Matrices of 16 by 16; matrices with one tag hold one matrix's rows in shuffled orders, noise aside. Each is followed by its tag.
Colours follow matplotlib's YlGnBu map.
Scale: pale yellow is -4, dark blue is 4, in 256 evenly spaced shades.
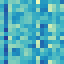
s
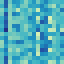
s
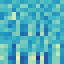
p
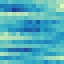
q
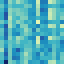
s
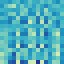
p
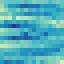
q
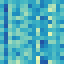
s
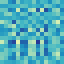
p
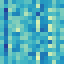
s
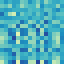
p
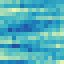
q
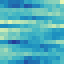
q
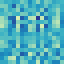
p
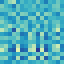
p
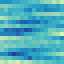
q
